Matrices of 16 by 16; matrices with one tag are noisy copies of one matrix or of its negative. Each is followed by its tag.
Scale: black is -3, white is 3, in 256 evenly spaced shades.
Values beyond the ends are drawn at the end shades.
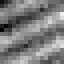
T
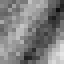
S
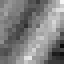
S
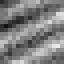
T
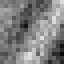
S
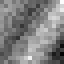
S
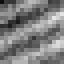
T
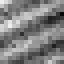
T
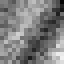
S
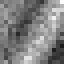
S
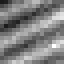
T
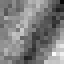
S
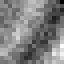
S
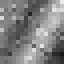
S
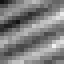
T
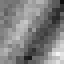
S
